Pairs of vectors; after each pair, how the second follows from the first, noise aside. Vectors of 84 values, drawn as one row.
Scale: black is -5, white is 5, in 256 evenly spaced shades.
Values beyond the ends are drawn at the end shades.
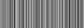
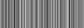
reversed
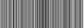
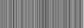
shrunk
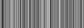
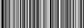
scaled up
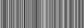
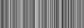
shuffled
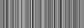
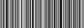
scaled up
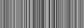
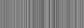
shrunk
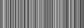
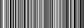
scaled up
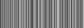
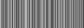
reversed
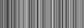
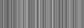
shrunk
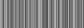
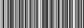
scaled up
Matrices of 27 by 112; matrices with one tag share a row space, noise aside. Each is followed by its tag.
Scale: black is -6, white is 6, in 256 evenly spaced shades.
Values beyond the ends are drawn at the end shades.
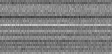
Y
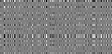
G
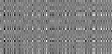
G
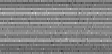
Y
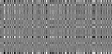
G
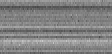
Y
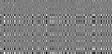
G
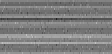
Y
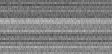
Y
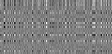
G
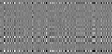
G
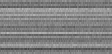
Y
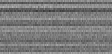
Y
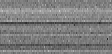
Y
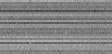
Y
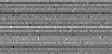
Y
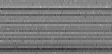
Y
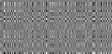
G
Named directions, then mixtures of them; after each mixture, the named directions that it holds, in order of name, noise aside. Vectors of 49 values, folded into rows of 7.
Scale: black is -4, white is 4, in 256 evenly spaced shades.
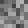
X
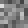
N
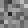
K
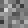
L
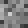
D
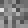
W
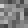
N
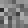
L, N, W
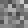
K, L, X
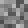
X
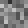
K, L, N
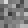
D, X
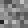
D, K, L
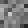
D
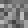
N, X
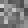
L, N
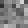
N, X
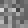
W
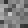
D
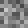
L, N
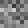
K, L, W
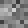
D, L, W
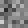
L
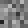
D, K, L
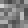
N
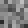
D, N, W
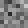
K
